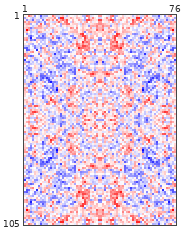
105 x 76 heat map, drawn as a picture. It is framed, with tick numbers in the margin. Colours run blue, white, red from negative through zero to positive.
Odd rows or columns: none. Seam: none. Histogram: bell-shaped. Average level on the scale: 50%. Mirror symmetry: left to right and top to bottom.
